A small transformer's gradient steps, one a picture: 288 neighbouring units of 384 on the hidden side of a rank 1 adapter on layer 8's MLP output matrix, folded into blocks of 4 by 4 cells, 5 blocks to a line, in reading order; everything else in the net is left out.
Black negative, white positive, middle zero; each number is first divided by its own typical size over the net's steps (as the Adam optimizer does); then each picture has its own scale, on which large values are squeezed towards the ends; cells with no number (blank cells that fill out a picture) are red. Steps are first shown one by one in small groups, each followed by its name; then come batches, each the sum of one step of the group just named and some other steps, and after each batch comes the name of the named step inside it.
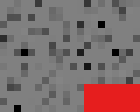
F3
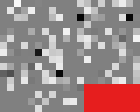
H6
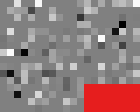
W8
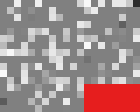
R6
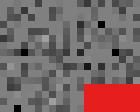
F3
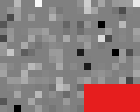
F3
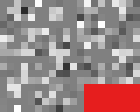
H6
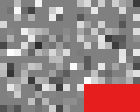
W8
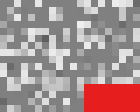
R6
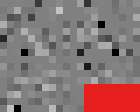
F3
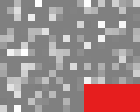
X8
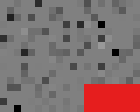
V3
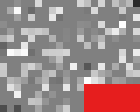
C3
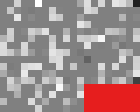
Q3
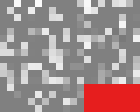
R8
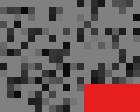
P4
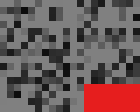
P4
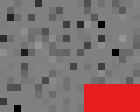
V3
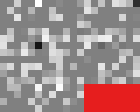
Q3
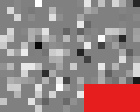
Q3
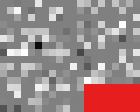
C3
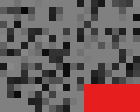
P4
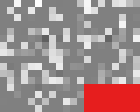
R8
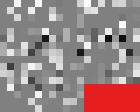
R8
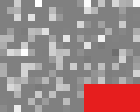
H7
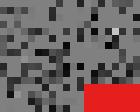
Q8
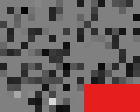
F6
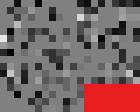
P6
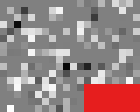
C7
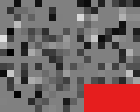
P6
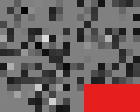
F6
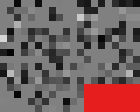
P6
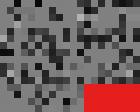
P6
